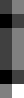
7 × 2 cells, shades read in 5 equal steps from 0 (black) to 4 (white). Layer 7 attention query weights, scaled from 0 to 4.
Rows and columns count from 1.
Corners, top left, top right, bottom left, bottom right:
1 2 2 4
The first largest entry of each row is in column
2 2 2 2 2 2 2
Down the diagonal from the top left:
1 1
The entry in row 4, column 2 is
2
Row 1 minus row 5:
0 0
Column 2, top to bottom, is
2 1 2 2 2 1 4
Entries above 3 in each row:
0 0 0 0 0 0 1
